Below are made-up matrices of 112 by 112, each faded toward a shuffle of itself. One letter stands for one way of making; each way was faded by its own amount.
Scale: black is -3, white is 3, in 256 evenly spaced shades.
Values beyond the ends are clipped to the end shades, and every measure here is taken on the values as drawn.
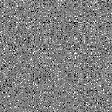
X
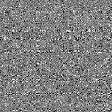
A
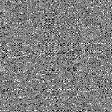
A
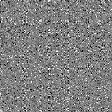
X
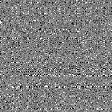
A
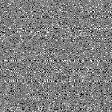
A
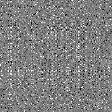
X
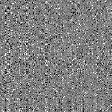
X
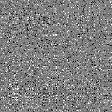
X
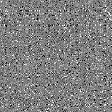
X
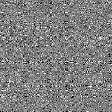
A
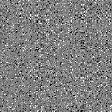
X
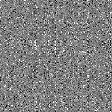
X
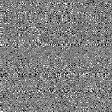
A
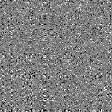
X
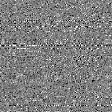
A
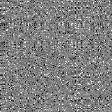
X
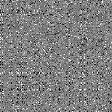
X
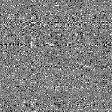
A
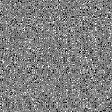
X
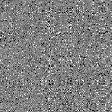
X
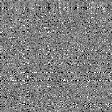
A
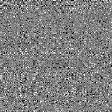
A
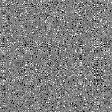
X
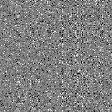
X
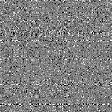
A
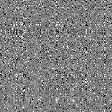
X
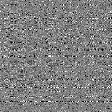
A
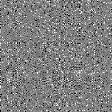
X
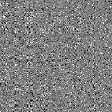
X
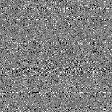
A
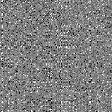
X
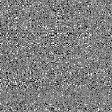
A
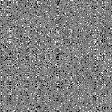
X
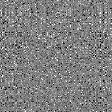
X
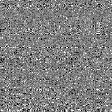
A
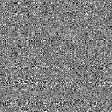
A
